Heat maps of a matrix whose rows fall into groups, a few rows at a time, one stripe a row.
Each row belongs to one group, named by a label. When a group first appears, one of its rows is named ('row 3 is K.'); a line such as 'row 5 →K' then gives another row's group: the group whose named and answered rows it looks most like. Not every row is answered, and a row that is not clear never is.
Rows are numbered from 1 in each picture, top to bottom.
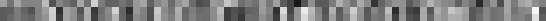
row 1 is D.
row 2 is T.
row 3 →T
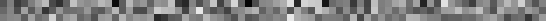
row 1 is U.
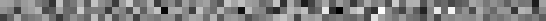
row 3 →U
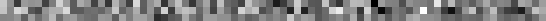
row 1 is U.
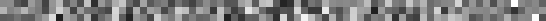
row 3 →T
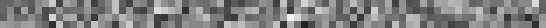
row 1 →T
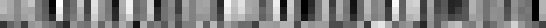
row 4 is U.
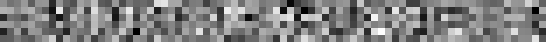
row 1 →D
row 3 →U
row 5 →U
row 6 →T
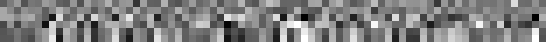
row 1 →U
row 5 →T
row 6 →T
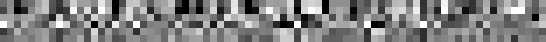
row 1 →U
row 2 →U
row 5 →U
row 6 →U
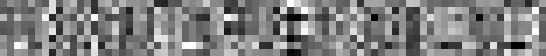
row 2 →T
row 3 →D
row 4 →T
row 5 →T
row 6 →D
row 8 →D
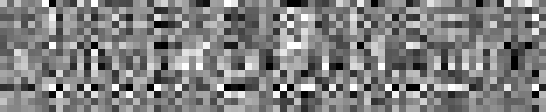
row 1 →D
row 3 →T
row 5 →T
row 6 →U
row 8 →U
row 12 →D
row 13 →T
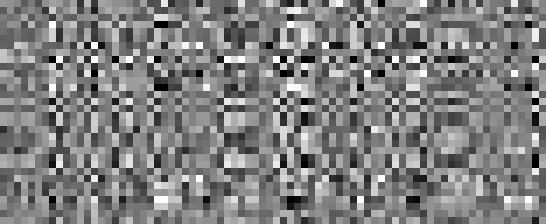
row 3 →D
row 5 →T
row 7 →U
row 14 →T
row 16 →T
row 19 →U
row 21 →T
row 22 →U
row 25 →T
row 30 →D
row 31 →U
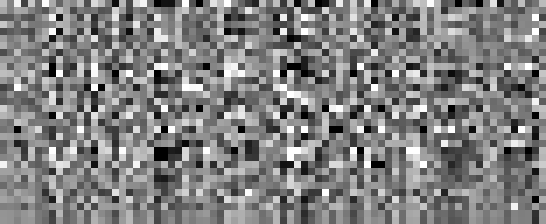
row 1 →D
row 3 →T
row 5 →T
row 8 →U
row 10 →D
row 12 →D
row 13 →U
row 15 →T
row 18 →U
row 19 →U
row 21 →U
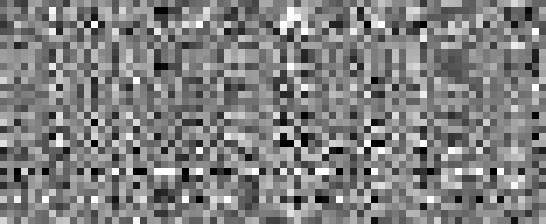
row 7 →U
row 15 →T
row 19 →U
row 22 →U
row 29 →D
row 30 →U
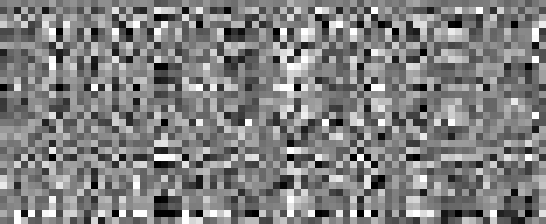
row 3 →D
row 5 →T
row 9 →T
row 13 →U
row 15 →U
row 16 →U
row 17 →T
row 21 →D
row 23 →D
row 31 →D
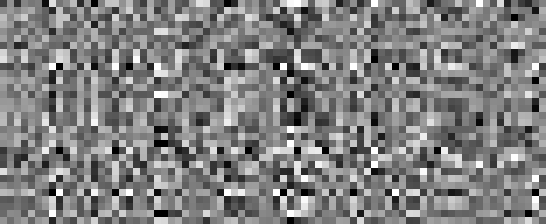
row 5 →D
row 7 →U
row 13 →D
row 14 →D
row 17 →D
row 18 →D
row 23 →U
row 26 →T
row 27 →D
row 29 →T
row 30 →T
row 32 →D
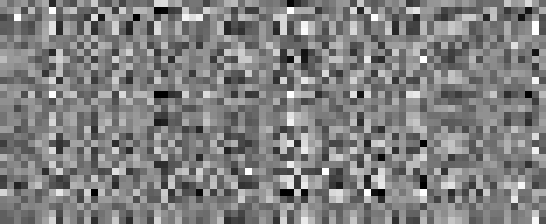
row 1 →D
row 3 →U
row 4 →T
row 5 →T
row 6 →D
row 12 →T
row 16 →U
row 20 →T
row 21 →U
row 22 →T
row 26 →U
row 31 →T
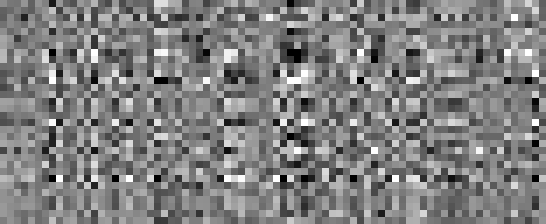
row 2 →T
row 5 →D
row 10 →T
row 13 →U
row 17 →U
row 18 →T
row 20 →D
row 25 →U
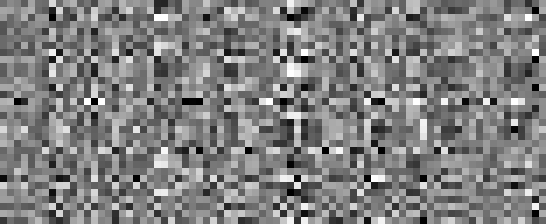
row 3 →D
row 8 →T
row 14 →U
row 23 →D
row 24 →D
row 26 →U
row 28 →D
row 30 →T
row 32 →U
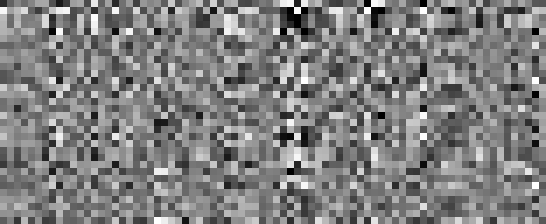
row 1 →U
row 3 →D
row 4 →D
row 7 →T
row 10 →U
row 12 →T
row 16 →U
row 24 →U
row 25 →D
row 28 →D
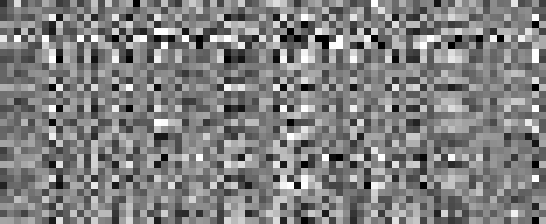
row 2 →U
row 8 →T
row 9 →T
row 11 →U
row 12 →T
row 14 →T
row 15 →U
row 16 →T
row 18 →D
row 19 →T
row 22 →U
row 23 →U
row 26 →T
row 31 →U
